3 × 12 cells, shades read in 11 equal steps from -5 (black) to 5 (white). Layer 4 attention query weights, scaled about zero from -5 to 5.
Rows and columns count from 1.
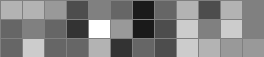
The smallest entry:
-4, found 2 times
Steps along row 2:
up down down up down down up up down up down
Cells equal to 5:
1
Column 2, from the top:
2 0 3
